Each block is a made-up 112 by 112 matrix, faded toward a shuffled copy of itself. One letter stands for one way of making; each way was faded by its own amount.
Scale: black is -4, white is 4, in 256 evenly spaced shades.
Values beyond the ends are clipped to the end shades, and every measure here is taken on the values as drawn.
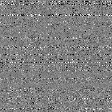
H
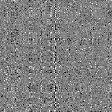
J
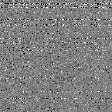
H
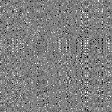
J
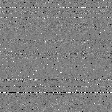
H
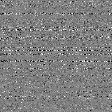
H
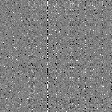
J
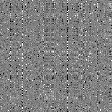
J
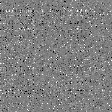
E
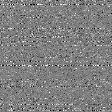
H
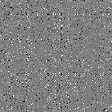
E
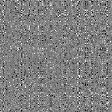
J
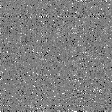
E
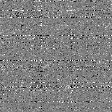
H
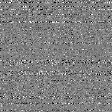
H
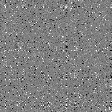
E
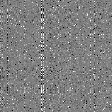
J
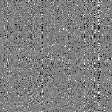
J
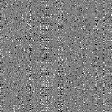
J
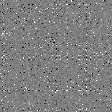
E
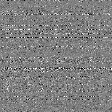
H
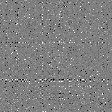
E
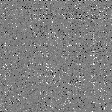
E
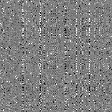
J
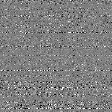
H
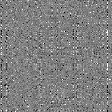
J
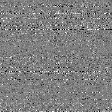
H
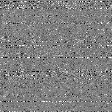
H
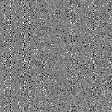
J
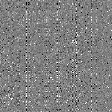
J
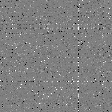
E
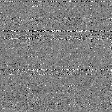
H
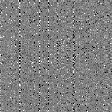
J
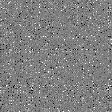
E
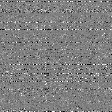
H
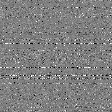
H
